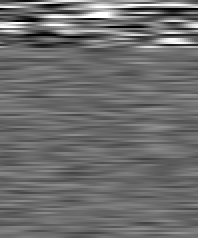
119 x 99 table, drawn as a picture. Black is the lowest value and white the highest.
Most values sit low, with a long tail of high ones. A horizontal seam about 20% of the way down splits the table, and the bottom part is calmer. Streaks run across, left to right. Neither half mirrors the other.
